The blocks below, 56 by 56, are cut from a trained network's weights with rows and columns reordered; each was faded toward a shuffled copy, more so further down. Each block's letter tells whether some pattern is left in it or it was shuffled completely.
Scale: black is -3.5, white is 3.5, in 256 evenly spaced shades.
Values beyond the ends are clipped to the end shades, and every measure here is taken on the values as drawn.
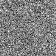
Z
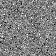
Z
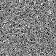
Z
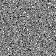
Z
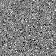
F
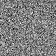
F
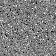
Z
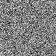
Z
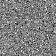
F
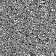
F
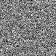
F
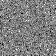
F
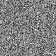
F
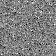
Z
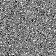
Z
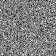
Z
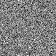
Z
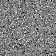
Z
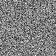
Z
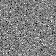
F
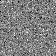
Z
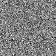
Z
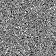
Z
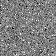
Z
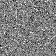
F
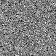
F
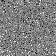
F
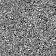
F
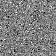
Z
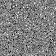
Z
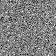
Z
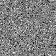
F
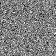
Z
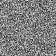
Z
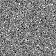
Z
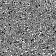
F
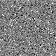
Z
